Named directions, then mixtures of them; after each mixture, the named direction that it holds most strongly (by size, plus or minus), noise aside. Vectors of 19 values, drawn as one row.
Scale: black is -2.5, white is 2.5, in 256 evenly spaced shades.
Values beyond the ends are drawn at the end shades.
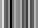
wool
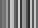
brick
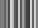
brick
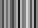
brick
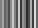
brick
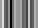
wool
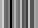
wool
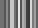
brick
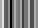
wool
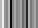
wool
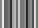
wool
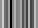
wool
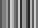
brick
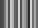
brick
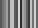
brick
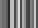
brick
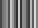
brick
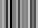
brick
